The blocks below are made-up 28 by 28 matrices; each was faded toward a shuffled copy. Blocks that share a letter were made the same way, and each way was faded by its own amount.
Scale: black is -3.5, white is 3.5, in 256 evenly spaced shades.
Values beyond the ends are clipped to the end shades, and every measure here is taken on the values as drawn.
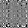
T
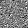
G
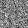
G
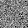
G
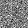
G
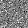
G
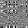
T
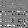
T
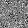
G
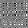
T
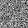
G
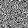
G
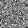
G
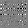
T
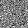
G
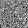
G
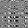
T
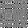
T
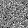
G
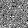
G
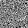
G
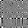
T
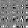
T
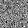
G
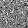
G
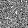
G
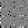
T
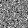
G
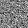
G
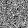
G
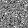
G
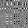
T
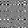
T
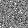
G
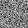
G
